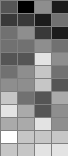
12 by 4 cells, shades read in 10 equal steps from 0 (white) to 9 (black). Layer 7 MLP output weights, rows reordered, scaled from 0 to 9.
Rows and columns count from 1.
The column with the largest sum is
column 4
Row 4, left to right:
5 5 4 5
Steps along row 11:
up same same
